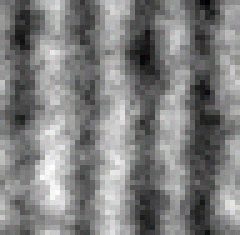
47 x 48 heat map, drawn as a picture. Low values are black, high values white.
The top middle is the ninth with the lowest average. Overall the values sit about 50% of the way up the scale. Stripes running up and down repeat 4 times from left to right. The ninth with the highest average is the bottom left.
